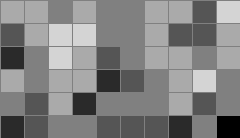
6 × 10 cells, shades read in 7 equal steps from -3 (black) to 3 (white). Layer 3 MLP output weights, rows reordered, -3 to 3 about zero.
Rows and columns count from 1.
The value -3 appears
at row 6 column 10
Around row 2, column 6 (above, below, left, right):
0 0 0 1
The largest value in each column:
1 1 2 2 0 0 1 1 2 2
